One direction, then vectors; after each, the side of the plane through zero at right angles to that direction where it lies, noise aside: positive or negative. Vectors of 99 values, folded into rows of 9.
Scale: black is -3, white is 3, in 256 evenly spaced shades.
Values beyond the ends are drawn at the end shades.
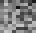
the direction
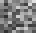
negative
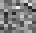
negative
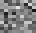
negative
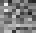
positive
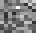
negative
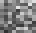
negative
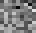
positive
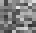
negative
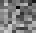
positive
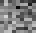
positive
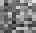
negative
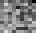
positive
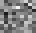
negative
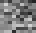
positive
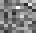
negative
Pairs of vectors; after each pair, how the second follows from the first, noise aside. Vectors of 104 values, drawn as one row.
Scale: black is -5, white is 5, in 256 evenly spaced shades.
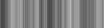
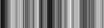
scaled up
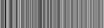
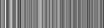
negated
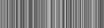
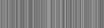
shrunk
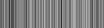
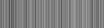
shrunk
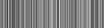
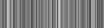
sign-scrambled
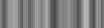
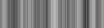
negated
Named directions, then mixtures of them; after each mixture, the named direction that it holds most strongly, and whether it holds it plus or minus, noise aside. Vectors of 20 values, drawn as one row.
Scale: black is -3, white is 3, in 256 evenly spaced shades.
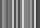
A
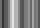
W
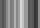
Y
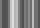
W, plus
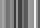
Y, minus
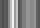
W, plus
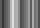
W, plus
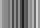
A, minus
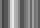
W, plus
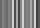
A, plus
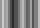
W, minus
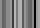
A, minus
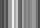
W, plus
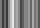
W, plus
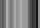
Y, plus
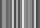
A, plus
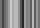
W, plus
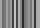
A, minus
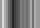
W, minus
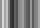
W, minus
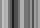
W, minus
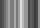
Y, plus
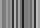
A, minus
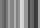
Y, plus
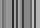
A, minus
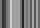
W, plus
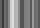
W, plus
